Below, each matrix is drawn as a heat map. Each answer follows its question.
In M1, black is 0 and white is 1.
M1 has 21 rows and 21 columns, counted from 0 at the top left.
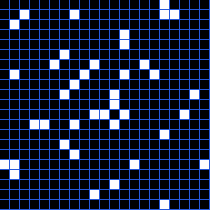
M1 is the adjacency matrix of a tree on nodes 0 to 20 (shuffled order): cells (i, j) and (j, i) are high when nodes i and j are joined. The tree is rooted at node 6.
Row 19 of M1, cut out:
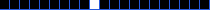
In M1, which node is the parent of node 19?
9
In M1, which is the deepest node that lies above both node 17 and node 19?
9
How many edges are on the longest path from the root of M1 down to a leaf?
7
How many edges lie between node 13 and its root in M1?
7
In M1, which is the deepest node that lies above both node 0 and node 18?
11
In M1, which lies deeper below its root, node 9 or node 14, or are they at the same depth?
the same depth
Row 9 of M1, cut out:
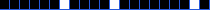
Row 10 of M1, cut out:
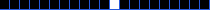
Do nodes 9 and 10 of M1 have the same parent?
no
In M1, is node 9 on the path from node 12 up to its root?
yes
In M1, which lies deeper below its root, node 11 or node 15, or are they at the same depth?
node 15
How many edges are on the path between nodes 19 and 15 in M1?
5
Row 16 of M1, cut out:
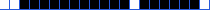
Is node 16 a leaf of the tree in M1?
no
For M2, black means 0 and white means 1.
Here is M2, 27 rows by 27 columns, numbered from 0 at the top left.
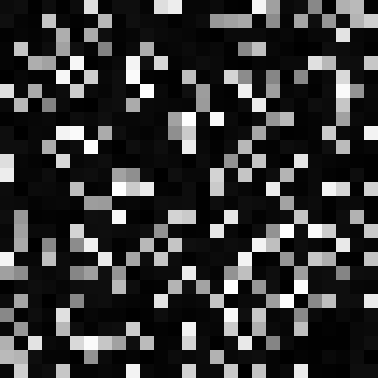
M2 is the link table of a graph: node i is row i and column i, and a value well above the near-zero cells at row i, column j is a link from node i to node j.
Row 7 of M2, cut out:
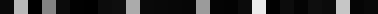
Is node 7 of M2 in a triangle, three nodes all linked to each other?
yes
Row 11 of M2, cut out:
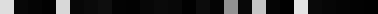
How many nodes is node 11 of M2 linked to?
5
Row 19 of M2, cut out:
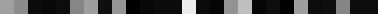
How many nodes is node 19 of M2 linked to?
10
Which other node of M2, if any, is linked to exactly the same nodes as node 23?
node 26
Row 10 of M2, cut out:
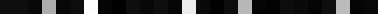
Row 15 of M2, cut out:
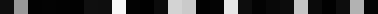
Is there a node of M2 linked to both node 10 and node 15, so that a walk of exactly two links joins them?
yes
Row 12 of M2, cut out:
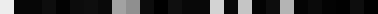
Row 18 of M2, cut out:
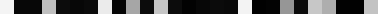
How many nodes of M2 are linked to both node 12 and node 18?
4
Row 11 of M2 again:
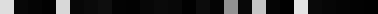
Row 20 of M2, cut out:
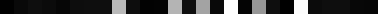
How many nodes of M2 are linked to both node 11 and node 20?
3
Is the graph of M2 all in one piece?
yes
